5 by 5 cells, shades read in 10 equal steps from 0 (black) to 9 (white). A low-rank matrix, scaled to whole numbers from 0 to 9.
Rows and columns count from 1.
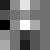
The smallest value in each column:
0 4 1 3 4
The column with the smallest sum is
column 1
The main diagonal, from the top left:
1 4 9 3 4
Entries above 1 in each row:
4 5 4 5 4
